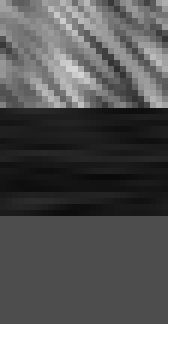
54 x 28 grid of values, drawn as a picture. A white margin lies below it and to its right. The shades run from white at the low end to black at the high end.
It is made of 3 by 1 panels. Panel 1,1: middling, slanting down to the right, strong in contrast. Panel 2,1: very high, streaked across, faint in contrast. Panel 3,1: high, flat.
